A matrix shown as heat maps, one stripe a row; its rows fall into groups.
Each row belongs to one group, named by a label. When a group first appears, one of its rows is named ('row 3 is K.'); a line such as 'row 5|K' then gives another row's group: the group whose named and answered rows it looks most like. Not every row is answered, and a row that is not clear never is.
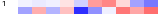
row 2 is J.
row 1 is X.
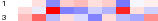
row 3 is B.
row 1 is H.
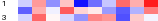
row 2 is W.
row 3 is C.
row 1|J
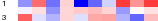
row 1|J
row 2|H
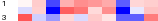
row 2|H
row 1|H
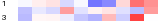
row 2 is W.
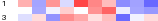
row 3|H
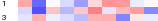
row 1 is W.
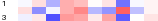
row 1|H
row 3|H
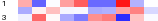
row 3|C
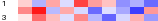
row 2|B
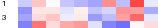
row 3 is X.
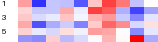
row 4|W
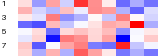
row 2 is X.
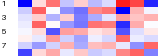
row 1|X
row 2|C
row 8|X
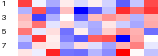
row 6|C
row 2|J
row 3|W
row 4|B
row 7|X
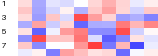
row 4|J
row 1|W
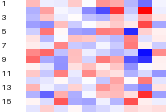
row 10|H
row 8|B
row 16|J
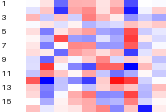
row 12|W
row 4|J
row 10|C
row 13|W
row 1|H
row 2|H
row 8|H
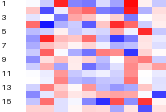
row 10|J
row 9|X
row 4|W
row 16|B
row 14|X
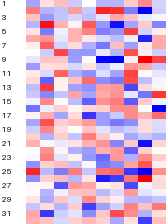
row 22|C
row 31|W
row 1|X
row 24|X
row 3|W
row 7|B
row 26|X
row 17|J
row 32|B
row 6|B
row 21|B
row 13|C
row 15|C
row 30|J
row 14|W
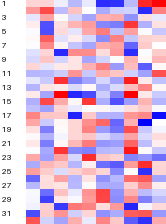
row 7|C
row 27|X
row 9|J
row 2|B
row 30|H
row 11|W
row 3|C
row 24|X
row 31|X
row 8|H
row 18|B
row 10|B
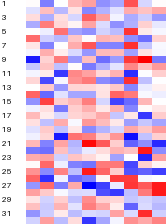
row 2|J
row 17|B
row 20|H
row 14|W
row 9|X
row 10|J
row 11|H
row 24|C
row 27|J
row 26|W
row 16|H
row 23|B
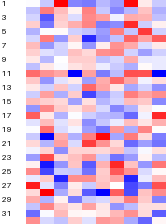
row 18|J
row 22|H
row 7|W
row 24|W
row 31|X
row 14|J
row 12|W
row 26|H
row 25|W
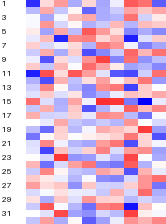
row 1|X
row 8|J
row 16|J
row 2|J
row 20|X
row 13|C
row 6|H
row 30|C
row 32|J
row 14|J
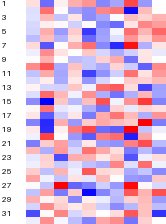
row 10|B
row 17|W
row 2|C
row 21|X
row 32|C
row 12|J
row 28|J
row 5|J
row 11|J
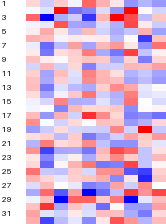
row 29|H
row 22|W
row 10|J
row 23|W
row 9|B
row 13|W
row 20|J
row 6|B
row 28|J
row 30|B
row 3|W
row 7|W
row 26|B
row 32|W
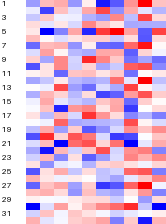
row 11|H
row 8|C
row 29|B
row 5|W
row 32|B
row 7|X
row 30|X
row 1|X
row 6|B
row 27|X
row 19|J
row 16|H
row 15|C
